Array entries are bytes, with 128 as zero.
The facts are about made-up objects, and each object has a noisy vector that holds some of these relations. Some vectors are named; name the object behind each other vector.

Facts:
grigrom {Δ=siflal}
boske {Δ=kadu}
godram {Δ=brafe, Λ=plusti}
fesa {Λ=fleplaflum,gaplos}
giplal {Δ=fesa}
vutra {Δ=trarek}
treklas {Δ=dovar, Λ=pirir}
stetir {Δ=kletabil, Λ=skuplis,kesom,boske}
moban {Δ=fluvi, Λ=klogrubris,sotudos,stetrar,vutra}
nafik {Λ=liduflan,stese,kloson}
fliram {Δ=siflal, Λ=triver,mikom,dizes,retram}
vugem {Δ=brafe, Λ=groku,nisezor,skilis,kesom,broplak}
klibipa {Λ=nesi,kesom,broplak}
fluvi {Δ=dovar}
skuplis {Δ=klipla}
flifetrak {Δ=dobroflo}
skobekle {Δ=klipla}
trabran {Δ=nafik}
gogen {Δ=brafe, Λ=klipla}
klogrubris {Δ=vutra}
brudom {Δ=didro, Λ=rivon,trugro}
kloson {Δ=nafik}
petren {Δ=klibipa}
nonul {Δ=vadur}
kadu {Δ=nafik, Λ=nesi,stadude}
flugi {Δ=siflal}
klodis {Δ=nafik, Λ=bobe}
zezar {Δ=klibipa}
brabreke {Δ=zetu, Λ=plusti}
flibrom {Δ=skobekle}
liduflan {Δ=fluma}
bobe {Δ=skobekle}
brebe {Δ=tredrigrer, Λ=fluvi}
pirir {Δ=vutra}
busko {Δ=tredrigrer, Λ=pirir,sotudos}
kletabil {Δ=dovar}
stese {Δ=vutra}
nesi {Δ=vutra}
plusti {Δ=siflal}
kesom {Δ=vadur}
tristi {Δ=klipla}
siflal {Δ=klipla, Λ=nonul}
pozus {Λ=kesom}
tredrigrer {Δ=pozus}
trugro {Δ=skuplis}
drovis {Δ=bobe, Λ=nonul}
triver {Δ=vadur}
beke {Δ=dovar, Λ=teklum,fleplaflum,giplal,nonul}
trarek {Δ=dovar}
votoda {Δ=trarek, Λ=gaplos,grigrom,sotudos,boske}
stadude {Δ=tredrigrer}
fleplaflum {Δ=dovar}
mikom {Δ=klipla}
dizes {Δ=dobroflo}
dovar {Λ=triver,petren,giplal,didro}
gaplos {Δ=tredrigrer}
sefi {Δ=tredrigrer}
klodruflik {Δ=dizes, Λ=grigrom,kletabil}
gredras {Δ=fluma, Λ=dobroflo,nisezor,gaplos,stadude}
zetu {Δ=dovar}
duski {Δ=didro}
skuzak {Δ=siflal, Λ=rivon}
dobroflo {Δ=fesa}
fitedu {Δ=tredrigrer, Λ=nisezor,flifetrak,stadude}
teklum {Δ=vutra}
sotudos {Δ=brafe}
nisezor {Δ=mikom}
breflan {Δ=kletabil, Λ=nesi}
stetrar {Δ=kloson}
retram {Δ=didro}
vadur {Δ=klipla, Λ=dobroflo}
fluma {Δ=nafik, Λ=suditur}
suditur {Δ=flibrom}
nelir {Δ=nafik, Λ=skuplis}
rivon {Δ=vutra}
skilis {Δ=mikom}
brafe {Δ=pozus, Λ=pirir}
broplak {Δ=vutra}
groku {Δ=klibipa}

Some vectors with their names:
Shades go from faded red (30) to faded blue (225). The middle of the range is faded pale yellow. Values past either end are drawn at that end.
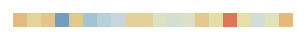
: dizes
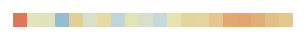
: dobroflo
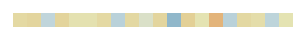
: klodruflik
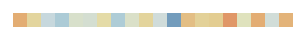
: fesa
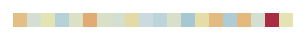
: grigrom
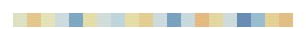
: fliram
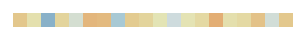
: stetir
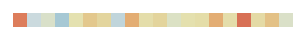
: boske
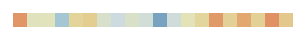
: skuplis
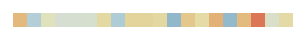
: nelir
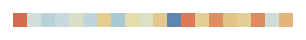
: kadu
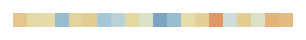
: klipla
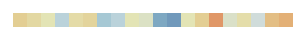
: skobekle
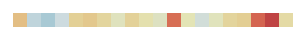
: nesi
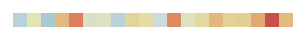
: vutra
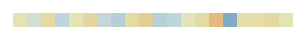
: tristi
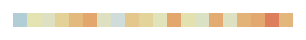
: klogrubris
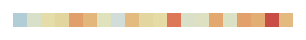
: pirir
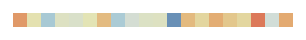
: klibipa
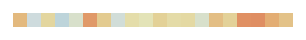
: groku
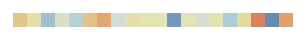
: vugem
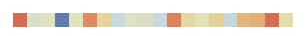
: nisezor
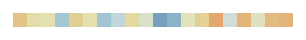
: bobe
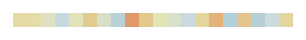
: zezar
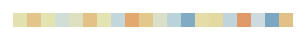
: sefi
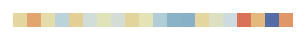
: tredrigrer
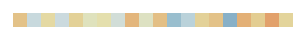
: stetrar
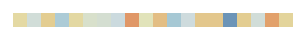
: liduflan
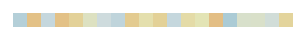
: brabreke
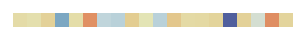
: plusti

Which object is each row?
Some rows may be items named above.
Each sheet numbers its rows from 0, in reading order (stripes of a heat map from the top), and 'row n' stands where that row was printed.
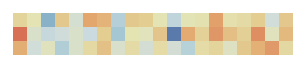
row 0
stetir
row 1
kadu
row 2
flifetrak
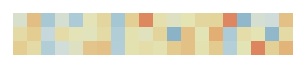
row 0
beke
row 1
klodruflik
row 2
breflan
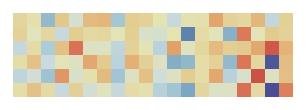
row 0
stetir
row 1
sotudos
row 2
vutra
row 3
busko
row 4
votoda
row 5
tredrigrer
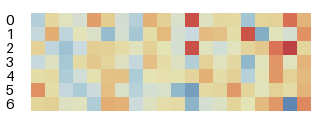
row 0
rivon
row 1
dovar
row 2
nesi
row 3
treklas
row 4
breflan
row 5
vadur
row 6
fitedu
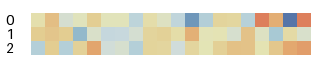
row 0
brafe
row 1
giplal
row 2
trarek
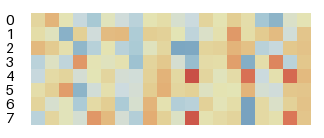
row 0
drovis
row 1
stetir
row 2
siflal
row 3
moban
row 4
teklum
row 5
petren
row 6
suditur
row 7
rivon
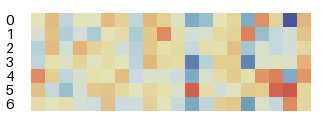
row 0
busko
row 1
beke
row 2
brabreke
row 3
brudom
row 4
pozus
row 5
nesi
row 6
flugi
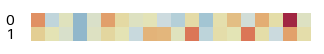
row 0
kesom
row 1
fleplaflum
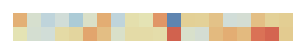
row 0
gredras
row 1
broplak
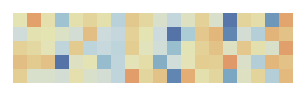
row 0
brebe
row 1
skuzak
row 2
duski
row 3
mikom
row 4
klodis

